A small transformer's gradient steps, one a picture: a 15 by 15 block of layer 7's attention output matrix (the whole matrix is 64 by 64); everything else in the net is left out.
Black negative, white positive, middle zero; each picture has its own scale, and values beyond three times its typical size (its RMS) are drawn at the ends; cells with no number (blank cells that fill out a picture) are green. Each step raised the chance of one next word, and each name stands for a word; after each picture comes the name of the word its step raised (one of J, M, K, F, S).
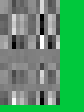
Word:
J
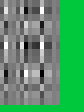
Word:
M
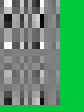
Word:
J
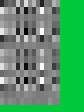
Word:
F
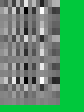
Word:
F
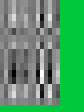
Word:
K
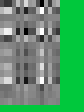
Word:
F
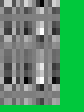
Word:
F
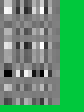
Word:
M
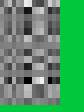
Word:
F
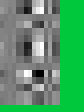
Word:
M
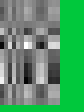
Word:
K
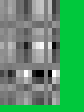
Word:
M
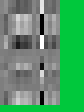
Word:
J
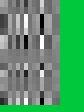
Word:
J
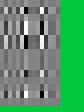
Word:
J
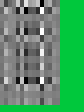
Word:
F
